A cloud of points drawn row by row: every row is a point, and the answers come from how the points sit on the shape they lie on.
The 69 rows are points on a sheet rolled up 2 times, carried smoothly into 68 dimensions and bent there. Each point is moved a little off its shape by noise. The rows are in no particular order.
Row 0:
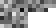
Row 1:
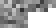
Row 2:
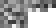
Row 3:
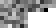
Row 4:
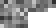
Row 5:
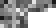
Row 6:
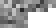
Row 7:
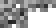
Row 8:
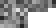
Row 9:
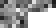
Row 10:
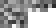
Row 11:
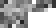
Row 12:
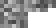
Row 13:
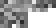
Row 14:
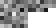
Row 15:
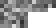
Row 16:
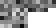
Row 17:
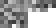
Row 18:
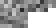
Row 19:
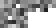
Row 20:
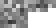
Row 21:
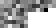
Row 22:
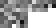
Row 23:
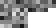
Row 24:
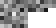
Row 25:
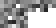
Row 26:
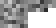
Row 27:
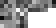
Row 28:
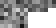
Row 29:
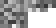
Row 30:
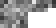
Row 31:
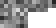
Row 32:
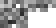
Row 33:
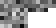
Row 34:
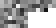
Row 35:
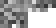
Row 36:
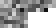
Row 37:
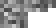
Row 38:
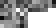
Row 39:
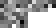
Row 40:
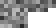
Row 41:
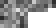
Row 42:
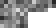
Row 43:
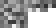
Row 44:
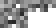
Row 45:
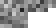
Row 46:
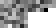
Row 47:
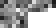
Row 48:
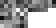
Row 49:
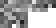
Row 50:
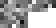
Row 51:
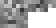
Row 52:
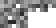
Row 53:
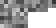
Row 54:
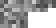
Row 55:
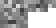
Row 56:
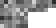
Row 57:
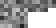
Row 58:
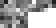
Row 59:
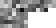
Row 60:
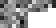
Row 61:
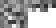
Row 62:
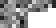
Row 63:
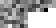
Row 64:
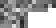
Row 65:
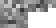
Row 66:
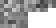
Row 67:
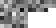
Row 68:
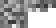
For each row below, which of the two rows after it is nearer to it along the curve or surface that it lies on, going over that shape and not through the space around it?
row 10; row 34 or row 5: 5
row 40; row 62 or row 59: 62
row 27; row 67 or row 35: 67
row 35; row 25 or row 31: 31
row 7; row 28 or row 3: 3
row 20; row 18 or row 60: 18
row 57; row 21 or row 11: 11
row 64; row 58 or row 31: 31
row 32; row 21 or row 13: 21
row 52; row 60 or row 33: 33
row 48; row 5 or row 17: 5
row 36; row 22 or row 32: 32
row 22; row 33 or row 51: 51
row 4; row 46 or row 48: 48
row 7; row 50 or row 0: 0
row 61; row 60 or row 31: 60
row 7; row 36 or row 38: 36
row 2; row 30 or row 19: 30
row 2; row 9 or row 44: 9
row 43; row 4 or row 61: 61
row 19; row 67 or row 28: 67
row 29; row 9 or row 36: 9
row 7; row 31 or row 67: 67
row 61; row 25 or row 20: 20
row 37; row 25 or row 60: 60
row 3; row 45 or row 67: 67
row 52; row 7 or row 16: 7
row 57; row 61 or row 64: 64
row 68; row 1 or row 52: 1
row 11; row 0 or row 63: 0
